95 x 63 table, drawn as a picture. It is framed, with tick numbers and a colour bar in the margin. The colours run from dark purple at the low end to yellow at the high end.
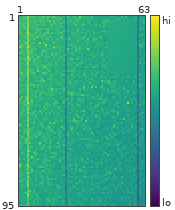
Odd lines: columns 5, 24 and 60. Calmest part: top right. Odd patch: calmer, in the top right. Slope: up to the top left.
